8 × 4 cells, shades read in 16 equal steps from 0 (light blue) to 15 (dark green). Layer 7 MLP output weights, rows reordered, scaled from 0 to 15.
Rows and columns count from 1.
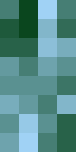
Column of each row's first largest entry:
2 2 1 2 4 3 4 4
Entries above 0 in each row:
3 4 4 4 4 4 4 3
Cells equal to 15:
2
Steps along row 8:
down up up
